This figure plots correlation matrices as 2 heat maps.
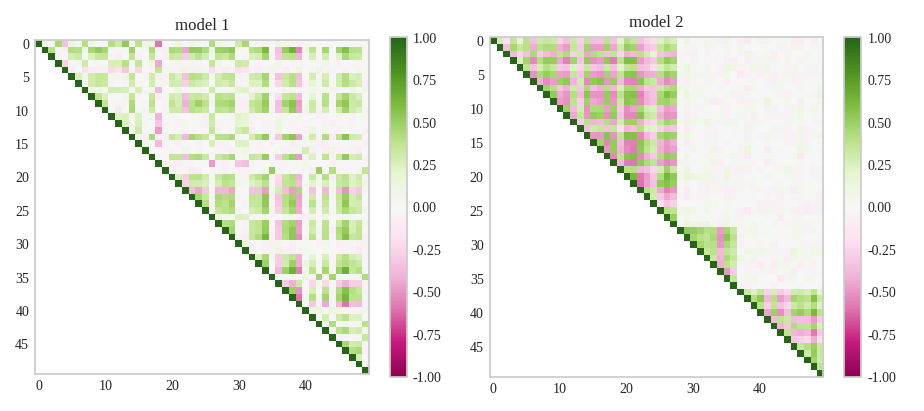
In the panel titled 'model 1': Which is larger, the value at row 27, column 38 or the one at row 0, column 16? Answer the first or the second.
the first
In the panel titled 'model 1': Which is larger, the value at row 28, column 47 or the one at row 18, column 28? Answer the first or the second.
the first
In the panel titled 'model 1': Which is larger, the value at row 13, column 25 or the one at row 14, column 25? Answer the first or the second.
the second
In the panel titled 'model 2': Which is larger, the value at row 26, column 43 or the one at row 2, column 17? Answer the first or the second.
the first
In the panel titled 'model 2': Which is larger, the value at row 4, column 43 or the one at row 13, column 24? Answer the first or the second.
the second
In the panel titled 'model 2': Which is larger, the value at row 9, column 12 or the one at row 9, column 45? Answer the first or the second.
the first
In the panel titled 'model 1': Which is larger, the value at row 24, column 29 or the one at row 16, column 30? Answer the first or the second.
the first
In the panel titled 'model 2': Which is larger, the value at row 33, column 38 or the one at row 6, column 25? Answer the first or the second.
the first
